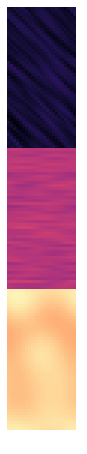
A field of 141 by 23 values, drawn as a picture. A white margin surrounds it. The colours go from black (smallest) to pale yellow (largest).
It is made of 3 by 1 panels. Panel 1,1: very low, slanting down to the right, faint in contrast. Panel 2,1: middling, streaked across, faint in contrast. Panel 3,1: very high, smooth, faint in contrast.
